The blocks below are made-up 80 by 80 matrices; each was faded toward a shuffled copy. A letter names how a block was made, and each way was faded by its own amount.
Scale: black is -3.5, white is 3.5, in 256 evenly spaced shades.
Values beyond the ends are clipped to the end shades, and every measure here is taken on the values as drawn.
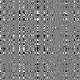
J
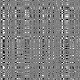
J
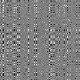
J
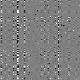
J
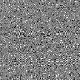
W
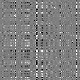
J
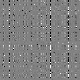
J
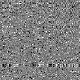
W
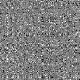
W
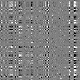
J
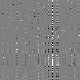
J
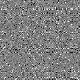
W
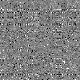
W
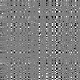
J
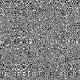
W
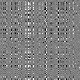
J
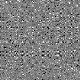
W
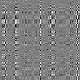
J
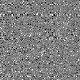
W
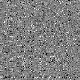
W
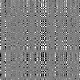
J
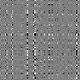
J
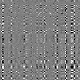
J
